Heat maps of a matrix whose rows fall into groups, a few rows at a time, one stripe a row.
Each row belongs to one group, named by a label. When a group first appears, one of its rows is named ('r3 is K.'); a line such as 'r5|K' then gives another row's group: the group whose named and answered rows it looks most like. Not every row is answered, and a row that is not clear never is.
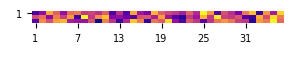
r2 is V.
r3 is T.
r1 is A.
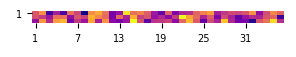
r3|T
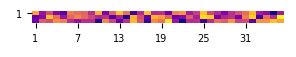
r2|A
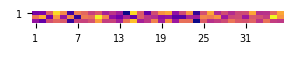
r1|A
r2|V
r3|A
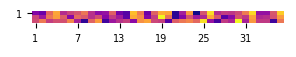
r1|A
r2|A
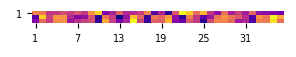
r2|T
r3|T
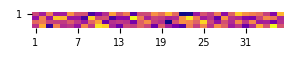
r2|T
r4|V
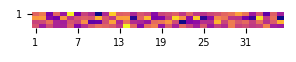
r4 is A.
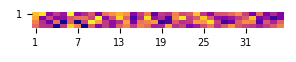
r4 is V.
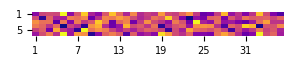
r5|V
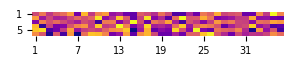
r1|V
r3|T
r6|V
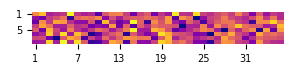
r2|A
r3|T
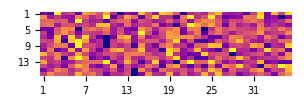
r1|A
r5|A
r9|A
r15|A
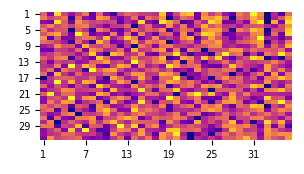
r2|V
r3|A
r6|A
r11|T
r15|V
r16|A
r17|T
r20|T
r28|V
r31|T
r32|T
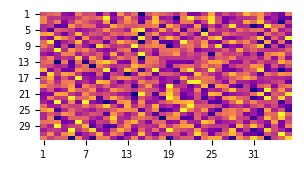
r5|A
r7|A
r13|V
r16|T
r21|A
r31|T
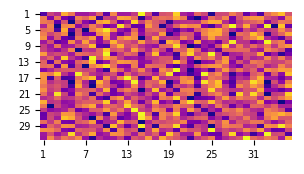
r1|T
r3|V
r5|V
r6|V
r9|T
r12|V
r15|T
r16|A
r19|V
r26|T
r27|T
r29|T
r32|T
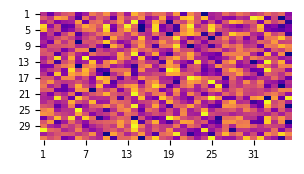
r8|A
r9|T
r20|V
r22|A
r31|T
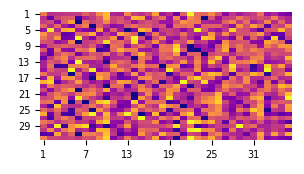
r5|T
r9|T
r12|A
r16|V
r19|T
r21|A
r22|A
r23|V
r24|A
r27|A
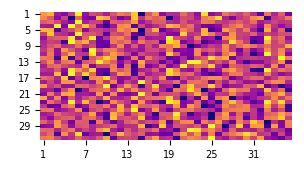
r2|V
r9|T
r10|V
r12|V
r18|T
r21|T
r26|T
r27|T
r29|A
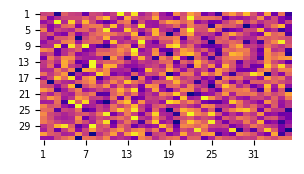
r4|T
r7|A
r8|T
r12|T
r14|V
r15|A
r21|T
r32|A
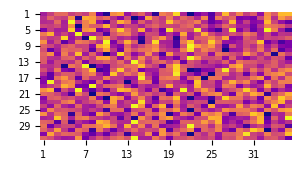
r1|T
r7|V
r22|T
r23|T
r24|A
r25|T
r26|V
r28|V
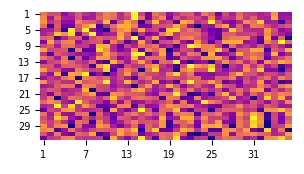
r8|T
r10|V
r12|V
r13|T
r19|A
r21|T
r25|T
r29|V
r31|T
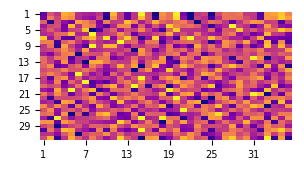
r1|T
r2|T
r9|V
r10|A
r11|A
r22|T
